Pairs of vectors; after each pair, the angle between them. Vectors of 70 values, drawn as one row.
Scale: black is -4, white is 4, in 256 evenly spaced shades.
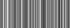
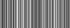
orthogonal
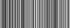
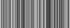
partly aligned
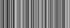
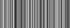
nearly opposite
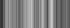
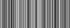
orthogonal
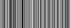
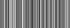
nearly opposite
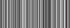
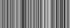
nearly opposite
